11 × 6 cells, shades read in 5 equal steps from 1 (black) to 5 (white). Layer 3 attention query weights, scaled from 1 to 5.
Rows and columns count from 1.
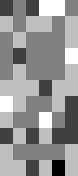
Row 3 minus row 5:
0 0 0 0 0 0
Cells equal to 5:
5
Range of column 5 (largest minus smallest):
4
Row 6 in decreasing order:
4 4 4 4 4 2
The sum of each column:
38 38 32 39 34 38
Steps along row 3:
up down same same up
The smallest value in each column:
2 2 2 2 1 2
